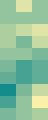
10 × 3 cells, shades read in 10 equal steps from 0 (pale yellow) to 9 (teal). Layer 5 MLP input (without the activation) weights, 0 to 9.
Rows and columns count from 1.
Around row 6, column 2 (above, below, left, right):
4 7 5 6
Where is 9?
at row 8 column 1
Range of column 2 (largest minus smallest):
6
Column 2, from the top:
1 4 2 5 4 7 7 5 4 4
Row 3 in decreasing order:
3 2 1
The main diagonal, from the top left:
4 4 1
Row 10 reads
5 4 3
